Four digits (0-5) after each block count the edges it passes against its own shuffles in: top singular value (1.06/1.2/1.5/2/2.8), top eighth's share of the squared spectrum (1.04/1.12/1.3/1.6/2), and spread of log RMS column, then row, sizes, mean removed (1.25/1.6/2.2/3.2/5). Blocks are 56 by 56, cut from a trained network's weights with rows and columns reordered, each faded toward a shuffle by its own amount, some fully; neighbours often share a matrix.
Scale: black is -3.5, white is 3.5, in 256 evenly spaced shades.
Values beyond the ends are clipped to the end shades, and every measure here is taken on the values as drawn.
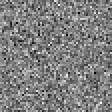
0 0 0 0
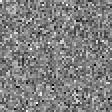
0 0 0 0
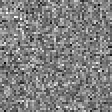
2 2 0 0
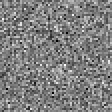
0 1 0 0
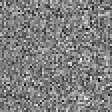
3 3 1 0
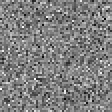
0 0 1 0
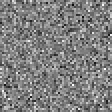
1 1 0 0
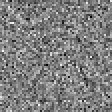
1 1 0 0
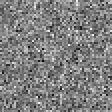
1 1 0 0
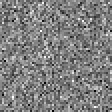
2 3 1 0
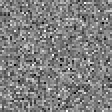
1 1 0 0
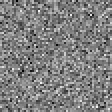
0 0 0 0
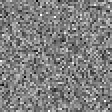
0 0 0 0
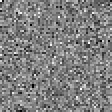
2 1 0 0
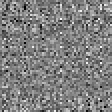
3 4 2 2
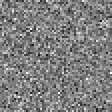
2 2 0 1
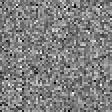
2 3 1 1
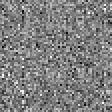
3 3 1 1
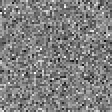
0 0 0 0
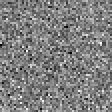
1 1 0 0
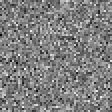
1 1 0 0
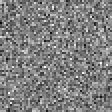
1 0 0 0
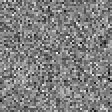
2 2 0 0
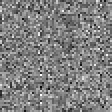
3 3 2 0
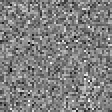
2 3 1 0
